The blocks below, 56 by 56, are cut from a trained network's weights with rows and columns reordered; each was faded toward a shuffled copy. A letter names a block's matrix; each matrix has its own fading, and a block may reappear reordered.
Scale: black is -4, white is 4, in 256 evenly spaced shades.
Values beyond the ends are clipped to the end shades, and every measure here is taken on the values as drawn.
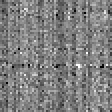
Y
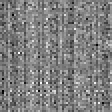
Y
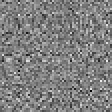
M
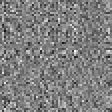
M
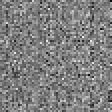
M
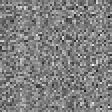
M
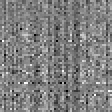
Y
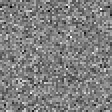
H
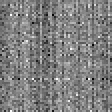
Y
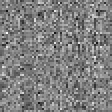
M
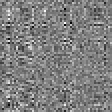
M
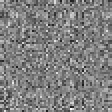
M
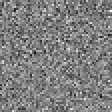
H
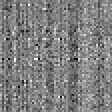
Y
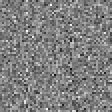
H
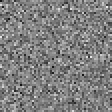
H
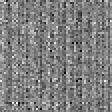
Y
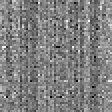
Y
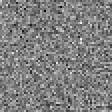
H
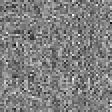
M
